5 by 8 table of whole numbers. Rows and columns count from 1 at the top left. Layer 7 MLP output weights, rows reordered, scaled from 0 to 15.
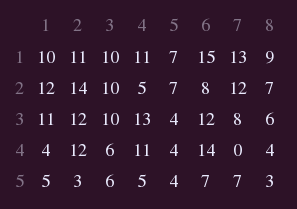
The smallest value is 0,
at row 4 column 7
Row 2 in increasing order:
5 7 7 8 10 12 12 14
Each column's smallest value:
4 3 6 5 4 7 0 3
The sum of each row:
86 75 76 55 40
